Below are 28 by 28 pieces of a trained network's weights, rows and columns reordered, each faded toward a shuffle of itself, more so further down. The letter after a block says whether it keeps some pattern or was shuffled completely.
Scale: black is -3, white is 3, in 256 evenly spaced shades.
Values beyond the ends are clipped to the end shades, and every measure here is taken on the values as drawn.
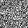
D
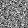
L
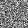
D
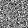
L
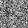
L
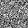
D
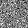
L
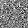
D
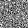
L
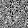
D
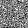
L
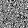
L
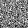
L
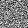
L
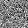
L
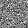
L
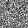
L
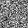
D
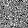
L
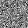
D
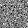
L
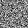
L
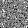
L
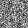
L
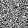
L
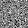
D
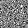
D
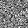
D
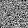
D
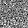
D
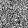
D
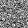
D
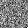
L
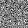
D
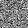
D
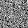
L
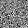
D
